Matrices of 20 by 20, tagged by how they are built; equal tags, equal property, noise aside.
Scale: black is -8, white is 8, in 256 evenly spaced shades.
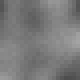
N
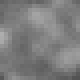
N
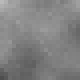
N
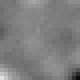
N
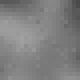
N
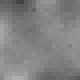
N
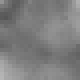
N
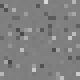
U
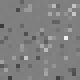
U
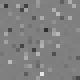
U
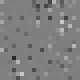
U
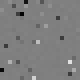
U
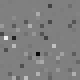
U
